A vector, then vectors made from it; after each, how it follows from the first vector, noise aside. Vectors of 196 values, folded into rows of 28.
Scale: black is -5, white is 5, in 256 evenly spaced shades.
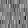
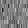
reversed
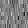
wrapped around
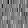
wrapped around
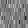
sign-scrambled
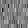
reversed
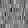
wrapped around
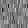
reversed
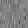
shrunk
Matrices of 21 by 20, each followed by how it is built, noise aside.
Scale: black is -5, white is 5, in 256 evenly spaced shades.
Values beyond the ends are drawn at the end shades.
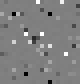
sparse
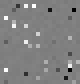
sparse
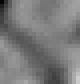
smooth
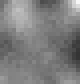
smooth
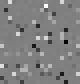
sparse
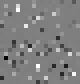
sparse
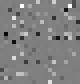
sparse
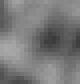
smooth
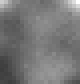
smooth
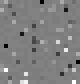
sparse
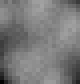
smooth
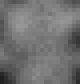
smooth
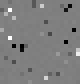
sparse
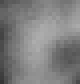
smooth
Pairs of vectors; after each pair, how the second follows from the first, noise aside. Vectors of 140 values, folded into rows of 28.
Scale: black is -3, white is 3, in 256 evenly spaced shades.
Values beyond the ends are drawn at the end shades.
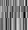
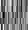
reversed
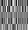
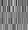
shrunk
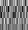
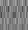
shrunk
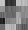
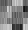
reversed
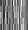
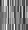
reversed
